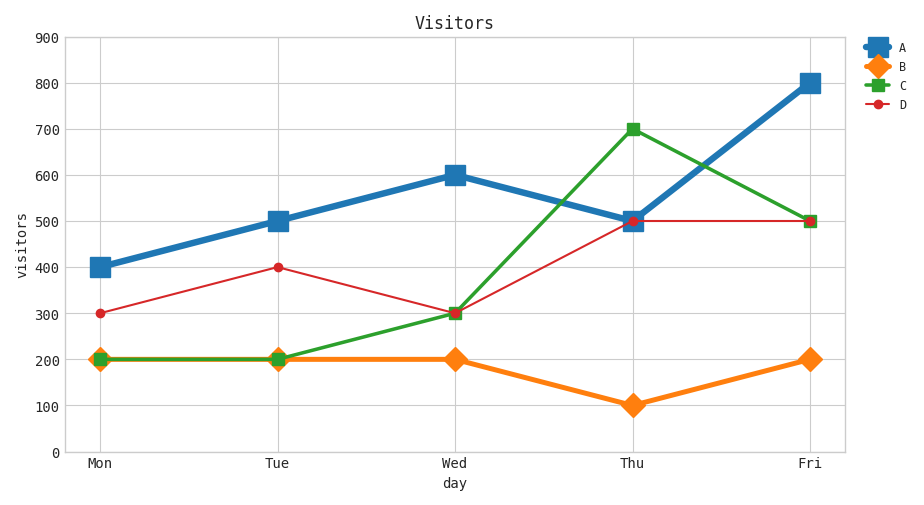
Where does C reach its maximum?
Thu
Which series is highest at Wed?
A
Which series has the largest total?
A
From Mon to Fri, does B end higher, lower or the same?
the same
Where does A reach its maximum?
Fri
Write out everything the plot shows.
Title: Visitors
x-axis: day, ticks Mon Tue Wed Thu Fri
y-axis: visitors, ticks 0 100 200 300 400 500 600 700 800 900
Legend: A, B, C, D
Values:
A: 400 500 600 500 800
B: 200 200 200 100 200
C: 200 200 300 700 500
D: 300 400 300 500 500
